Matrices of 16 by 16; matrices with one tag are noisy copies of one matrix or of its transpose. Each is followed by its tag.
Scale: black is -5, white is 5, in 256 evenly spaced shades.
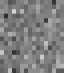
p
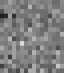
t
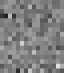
t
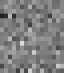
t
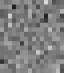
p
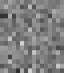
t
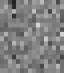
t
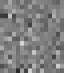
t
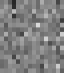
t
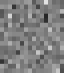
p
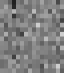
t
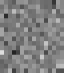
p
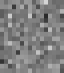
p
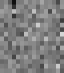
t
